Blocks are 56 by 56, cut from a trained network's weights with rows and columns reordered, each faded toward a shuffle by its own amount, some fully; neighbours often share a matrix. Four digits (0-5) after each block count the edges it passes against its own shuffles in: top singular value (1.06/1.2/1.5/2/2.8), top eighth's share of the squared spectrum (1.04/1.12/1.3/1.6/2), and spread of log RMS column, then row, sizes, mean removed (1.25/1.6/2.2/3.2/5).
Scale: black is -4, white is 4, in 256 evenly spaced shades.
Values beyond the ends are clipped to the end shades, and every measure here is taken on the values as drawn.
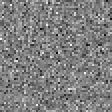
0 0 0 0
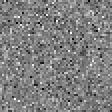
0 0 0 0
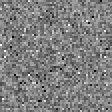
0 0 0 0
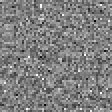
2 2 0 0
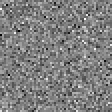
1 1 0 0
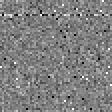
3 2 0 1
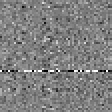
4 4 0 2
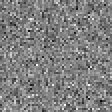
3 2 1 1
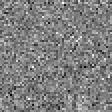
2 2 0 1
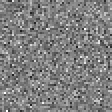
2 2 1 1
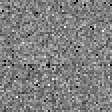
1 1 0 1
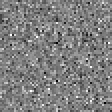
2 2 0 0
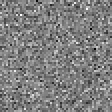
2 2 0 0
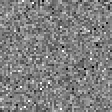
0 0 0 0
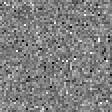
0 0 0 0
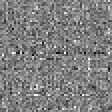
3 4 1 2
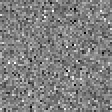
0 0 0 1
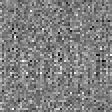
3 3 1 2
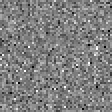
1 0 0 1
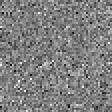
2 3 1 1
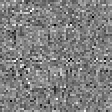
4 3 1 2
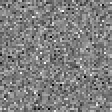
0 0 0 0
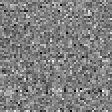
3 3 1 2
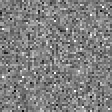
1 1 0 1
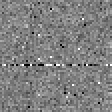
3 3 0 1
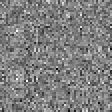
3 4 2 1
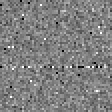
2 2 0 1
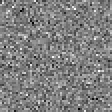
1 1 0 0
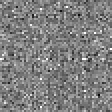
2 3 0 2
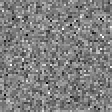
1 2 0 0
